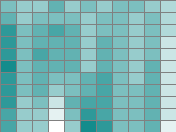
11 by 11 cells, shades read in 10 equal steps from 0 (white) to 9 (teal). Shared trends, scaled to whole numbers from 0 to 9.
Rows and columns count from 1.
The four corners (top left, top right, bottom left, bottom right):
5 3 7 1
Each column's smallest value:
5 4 4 0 4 4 4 5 4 4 1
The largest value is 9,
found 2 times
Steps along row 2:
down up same same down up same down up down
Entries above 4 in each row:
5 7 8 8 8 8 9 9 8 7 6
